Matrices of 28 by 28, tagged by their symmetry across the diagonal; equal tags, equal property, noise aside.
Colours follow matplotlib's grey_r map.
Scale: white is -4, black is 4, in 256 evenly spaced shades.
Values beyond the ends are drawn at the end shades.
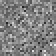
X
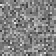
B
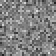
X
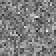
B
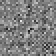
X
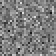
B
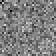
X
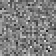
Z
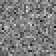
B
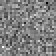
Z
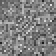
X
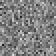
B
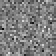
B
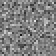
Z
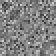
X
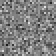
Z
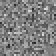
Z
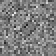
X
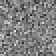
Z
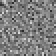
Z
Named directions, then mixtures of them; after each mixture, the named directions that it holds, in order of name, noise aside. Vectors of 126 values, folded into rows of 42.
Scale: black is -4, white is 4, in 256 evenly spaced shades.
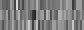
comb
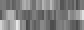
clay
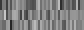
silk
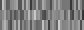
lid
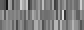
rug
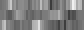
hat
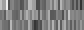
hat, rug, silk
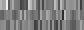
rug, silk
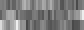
clay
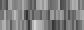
clay, hat, silk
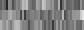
clay, rug, silk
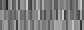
comb, lid, rug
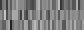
silk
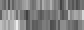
clay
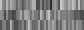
clay, silk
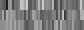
clay, rug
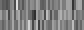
comb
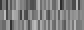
silk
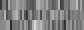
hat, silk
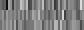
rug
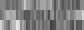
clay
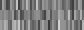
clay, comb, lid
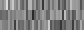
hat, lid, rug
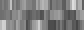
clay, hat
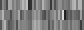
hat, lid, rug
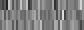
rug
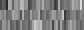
hat, rug, silk
